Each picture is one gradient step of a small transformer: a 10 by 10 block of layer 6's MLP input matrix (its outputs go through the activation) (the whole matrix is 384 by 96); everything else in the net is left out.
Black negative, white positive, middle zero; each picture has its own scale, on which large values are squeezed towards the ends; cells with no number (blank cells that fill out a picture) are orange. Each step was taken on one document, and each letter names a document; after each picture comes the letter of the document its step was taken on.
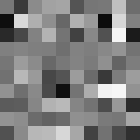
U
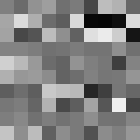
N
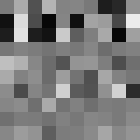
N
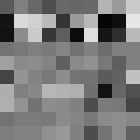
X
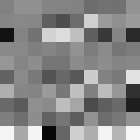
X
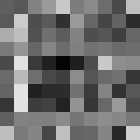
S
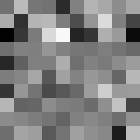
U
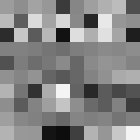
U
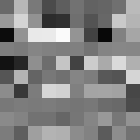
N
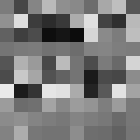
N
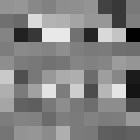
X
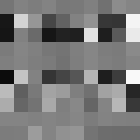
X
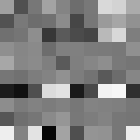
U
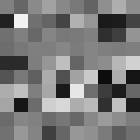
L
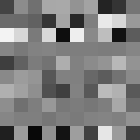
U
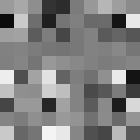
L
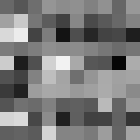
S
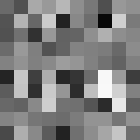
L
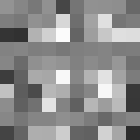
L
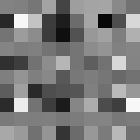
N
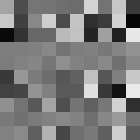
X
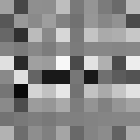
S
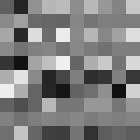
S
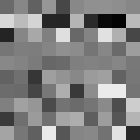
L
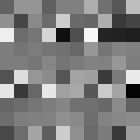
X
